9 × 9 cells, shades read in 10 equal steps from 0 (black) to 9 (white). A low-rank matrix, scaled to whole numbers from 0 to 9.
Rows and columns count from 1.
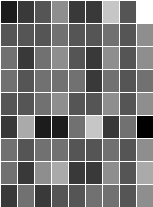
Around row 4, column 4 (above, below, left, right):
5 5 4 4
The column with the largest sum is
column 9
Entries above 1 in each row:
8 9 9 9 9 6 9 9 9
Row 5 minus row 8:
-1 1 -1 -1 1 1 0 0 -1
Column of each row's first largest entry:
9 9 4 1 4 6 9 4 9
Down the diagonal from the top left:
1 3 4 4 3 7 4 3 5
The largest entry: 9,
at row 1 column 9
